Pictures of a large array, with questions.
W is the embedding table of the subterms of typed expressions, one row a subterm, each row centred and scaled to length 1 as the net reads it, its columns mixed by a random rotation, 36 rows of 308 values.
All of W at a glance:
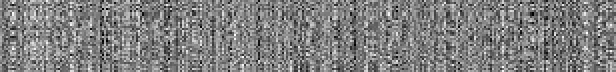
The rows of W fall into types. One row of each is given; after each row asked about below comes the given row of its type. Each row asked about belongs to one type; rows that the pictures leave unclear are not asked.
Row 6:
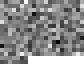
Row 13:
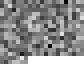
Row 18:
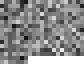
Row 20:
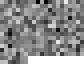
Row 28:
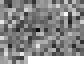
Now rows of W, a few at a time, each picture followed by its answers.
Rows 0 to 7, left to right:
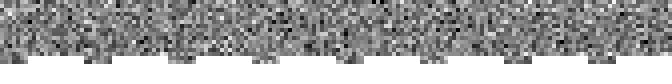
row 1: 6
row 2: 18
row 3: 28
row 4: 20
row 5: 28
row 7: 6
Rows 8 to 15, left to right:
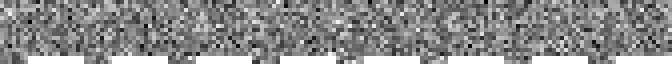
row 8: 20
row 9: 28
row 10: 13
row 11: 6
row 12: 28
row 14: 18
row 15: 13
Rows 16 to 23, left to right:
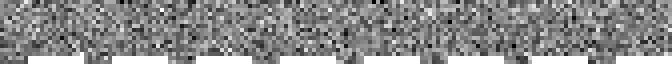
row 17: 20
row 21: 20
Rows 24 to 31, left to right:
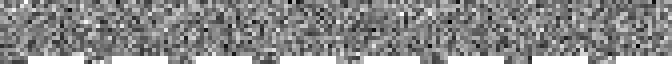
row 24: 6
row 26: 28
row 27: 20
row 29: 20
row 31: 13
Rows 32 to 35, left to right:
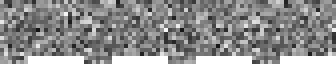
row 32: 28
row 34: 13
